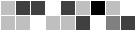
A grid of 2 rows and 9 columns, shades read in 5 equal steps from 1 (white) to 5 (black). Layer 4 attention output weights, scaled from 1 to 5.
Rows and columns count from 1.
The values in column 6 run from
2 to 4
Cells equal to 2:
7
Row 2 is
2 2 1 2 2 4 1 3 4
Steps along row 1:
up same down up down up down down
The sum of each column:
4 6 5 3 6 6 6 5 5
